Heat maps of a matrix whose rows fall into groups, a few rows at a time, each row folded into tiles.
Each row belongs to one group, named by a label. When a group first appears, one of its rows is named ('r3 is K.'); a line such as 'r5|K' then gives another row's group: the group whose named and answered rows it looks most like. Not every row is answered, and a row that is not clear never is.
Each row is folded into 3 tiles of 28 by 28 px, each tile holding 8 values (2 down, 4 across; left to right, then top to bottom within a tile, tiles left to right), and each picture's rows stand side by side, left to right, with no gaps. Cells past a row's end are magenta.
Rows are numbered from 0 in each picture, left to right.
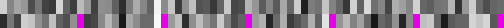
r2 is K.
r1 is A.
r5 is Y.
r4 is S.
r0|K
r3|S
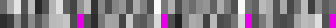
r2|A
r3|Y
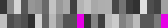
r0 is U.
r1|K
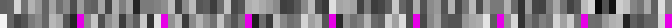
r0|U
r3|K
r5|Y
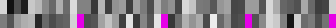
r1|A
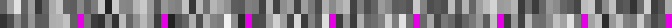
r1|U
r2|U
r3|A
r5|S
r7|K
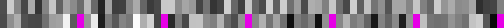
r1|K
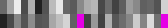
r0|Y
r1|K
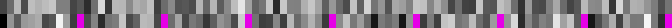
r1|U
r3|U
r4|S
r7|U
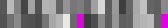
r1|Y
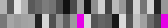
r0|A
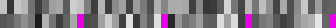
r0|A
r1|A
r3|Y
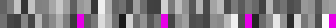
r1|A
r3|A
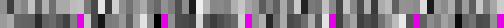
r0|S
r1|U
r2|S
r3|S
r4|Y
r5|S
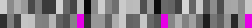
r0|K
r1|U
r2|S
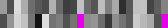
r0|A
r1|Y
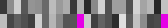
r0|U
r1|U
